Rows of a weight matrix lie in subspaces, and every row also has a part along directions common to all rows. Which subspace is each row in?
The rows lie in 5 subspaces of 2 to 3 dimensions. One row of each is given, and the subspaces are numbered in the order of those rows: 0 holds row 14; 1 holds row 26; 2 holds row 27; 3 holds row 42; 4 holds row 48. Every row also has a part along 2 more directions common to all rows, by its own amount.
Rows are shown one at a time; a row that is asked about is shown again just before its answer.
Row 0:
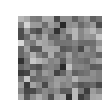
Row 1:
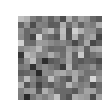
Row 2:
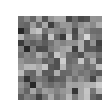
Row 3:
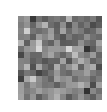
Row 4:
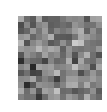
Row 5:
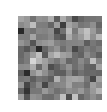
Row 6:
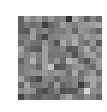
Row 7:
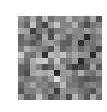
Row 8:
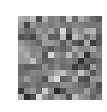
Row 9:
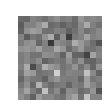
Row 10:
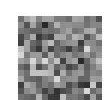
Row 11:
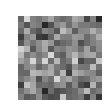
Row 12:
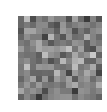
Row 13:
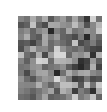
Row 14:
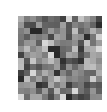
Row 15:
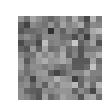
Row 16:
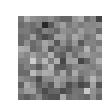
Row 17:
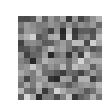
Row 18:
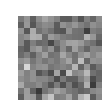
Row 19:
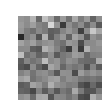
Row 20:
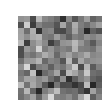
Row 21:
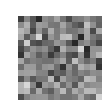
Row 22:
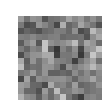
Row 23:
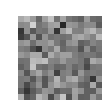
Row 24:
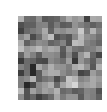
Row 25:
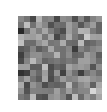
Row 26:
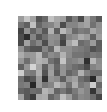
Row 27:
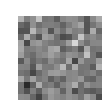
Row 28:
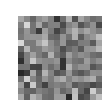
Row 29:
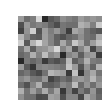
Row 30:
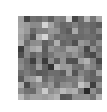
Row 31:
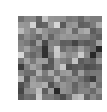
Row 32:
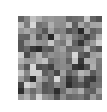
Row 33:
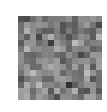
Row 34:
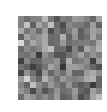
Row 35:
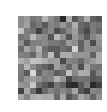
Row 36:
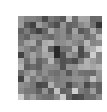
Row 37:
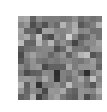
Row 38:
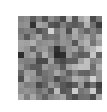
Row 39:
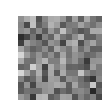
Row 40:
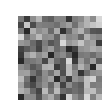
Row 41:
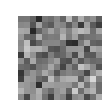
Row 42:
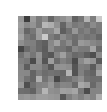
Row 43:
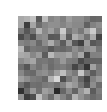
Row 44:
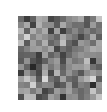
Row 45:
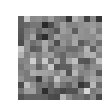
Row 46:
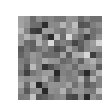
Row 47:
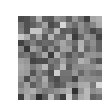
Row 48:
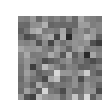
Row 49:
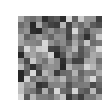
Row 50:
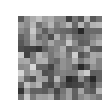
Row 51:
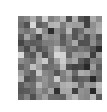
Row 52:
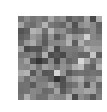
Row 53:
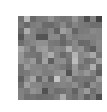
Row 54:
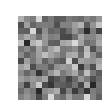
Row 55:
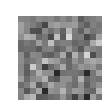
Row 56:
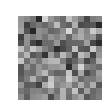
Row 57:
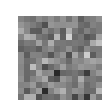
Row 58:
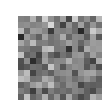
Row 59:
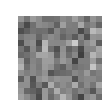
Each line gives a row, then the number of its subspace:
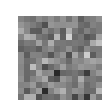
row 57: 4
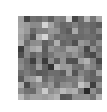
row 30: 3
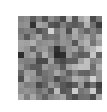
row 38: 0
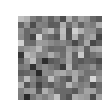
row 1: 4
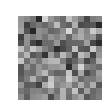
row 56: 2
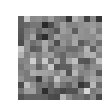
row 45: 3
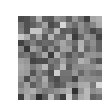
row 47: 1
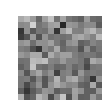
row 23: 1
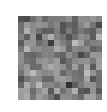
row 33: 4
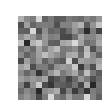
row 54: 2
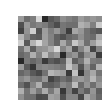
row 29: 2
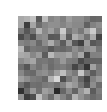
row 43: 4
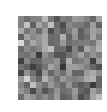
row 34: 1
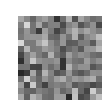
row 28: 1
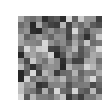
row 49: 0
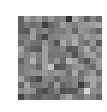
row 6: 3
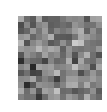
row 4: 2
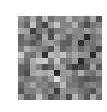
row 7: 0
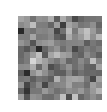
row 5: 1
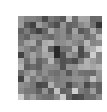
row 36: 0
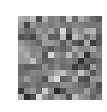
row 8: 4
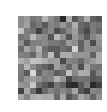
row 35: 2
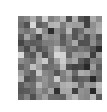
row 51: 0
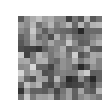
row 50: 2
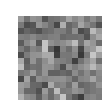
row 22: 0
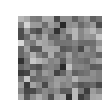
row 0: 1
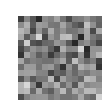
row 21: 2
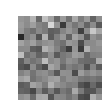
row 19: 1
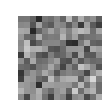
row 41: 2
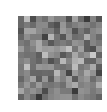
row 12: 3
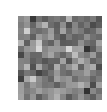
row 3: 3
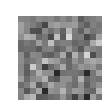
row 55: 4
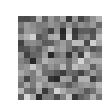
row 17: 4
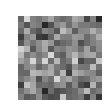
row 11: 3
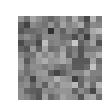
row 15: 0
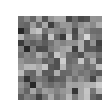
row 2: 1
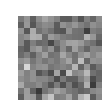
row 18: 2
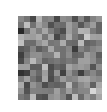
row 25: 1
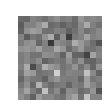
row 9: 4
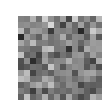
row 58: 1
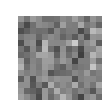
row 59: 0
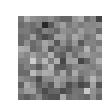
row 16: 3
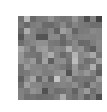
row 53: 3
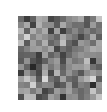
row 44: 1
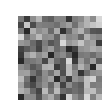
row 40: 3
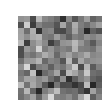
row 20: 2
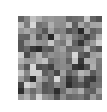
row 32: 2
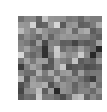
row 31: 0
